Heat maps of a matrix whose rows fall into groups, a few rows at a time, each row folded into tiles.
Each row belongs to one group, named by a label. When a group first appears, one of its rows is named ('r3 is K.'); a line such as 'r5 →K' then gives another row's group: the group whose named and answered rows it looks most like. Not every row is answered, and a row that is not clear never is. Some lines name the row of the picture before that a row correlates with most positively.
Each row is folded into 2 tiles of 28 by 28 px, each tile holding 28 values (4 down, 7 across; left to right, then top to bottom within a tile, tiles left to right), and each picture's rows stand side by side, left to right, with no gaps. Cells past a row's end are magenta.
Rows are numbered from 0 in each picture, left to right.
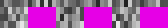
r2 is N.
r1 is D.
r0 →N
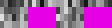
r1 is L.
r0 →D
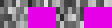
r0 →N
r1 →D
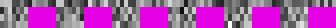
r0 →L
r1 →D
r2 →N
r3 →L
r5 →N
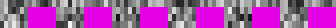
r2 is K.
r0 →D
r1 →K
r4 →K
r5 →D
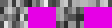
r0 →L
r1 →K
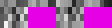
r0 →L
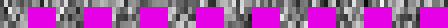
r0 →N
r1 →K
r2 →K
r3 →D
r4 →K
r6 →N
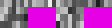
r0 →K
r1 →D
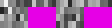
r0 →L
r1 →K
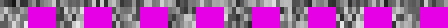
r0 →D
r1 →N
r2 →D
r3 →D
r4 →K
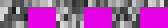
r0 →K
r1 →D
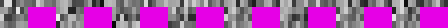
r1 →D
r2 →D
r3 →K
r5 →K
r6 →L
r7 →L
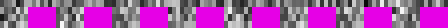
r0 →N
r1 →L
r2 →N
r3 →L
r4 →D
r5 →N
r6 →N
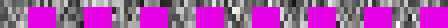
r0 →N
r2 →L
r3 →N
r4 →N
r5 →D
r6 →D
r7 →L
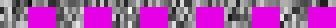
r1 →N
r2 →K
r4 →K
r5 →D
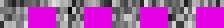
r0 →D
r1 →L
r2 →D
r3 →N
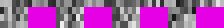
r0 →L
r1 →L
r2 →N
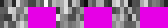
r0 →N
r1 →L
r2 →L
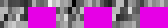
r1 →L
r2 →K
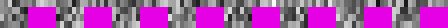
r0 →K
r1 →N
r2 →D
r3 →L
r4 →K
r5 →K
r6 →D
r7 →K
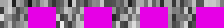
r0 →L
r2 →N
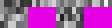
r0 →D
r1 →K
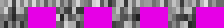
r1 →K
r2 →K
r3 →K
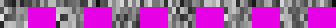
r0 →D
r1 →D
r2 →K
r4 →L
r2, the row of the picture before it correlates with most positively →3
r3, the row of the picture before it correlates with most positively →1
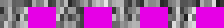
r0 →L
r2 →L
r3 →L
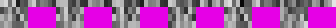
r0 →L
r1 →L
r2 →L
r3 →D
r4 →L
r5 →D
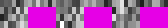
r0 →N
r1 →N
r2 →L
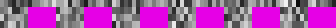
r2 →D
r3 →N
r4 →N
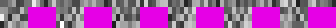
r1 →N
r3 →N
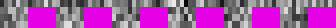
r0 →N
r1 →D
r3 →L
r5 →K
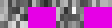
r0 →D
